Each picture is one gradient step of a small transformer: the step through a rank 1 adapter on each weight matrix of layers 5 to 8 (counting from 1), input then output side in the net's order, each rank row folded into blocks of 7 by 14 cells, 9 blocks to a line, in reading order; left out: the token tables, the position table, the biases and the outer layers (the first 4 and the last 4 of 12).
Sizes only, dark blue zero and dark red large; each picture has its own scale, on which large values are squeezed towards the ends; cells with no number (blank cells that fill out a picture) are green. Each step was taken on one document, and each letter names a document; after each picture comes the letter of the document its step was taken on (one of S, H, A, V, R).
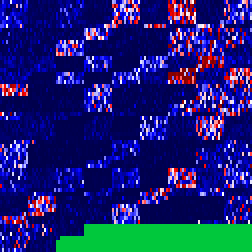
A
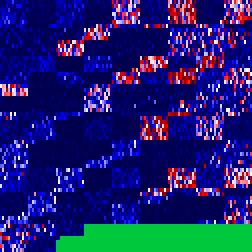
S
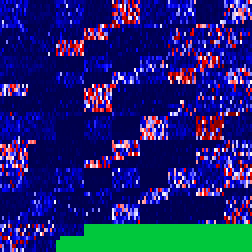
S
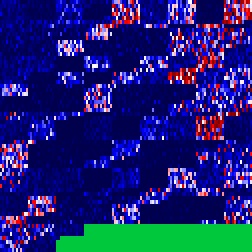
A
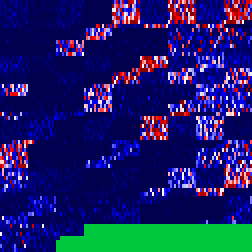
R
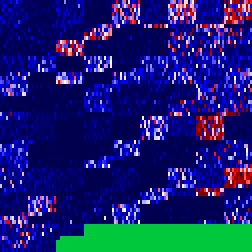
S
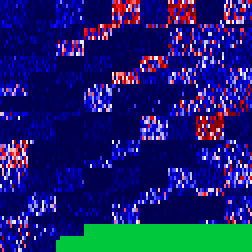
A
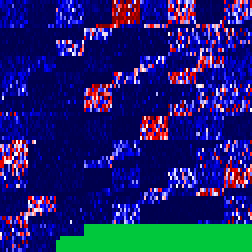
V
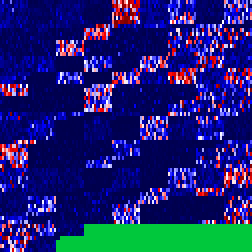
S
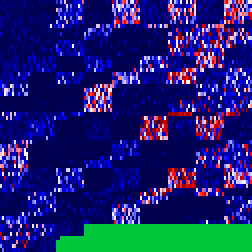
A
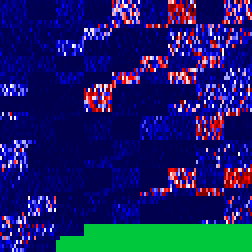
A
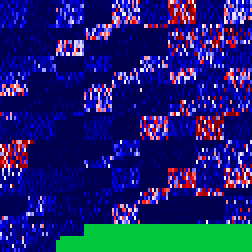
R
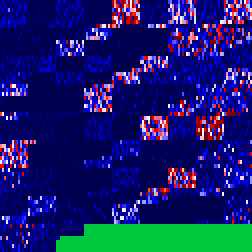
R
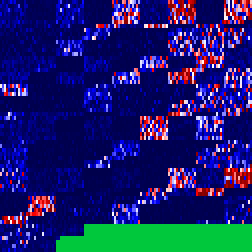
S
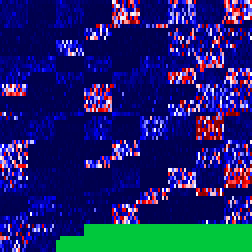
R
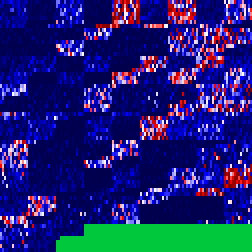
V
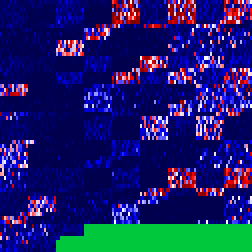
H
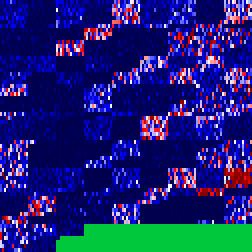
H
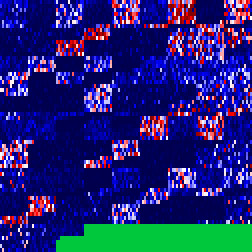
S
